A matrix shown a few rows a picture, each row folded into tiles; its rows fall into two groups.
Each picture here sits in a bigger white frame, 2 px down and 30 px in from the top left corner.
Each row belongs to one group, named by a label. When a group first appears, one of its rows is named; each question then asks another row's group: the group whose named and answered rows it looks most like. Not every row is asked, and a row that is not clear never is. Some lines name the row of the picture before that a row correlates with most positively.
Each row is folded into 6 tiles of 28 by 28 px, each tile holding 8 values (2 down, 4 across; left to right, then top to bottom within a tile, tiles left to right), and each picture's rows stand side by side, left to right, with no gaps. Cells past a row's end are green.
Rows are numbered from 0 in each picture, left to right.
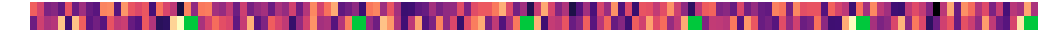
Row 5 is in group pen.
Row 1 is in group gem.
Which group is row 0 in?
pen
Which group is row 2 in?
gem
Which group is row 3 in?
gem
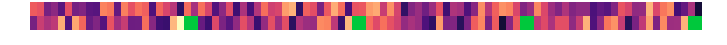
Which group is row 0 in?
pen
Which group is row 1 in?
gem
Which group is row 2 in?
gem
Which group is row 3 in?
gem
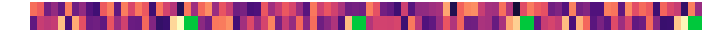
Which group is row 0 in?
pen
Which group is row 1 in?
gem
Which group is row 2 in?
pen
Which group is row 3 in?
pen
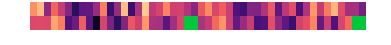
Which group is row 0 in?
gem
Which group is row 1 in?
gem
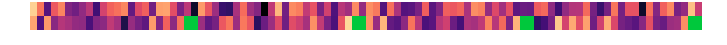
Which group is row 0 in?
gem
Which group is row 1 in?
pen
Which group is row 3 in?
pen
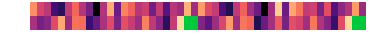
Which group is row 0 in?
pen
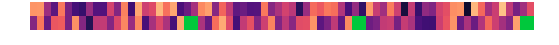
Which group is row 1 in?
gem
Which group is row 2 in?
gem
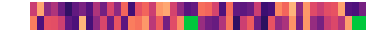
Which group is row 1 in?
gem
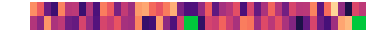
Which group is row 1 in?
pen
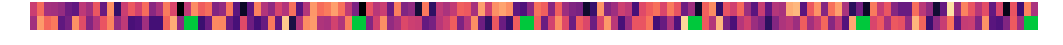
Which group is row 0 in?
pen
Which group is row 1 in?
gem
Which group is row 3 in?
gem
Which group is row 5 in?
pen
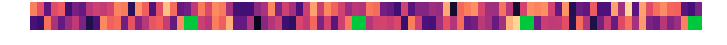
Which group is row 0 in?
gem
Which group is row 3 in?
gem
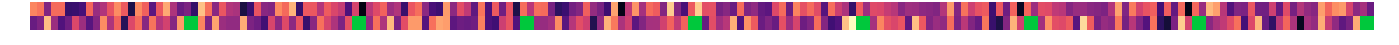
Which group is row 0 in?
gem
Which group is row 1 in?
gem
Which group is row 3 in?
pen
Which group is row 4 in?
pen
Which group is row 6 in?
pen
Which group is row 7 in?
gem
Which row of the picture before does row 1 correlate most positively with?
0
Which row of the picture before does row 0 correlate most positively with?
0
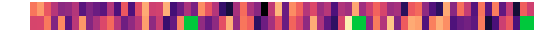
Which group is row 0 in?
gem
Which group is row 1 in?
pen
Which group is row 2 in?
pen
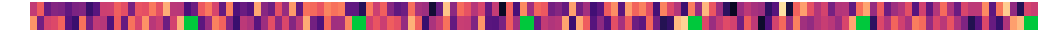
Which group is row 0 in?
gem
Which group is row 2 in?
pen
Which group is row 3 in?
pen
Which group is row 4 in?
pen
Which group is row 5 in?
pen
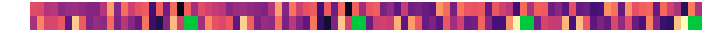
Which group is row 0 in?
pen
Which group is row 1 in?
pen
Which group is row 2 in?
pen
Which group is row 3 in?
pen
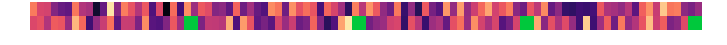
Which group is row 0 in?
pen
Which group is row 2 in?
gem
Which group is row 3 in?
gem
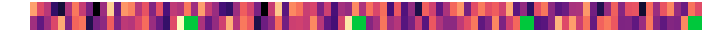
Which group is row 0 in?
pen
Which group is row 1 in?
pen
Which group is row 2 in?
gem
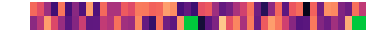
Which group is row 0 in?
gem
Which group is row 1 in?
pen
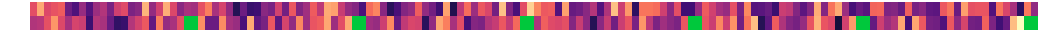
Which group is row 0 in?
gem
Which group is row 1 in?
gem
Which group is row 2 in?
pen
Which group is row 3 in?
gem
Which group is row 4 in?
gem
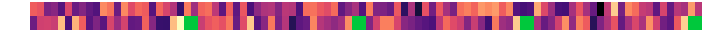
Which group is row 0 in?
pen
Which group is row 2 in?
gem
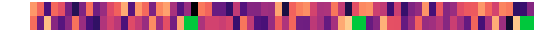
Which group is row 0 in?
gem
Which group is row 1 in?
pen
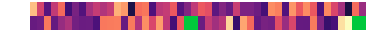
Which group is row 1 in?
pen
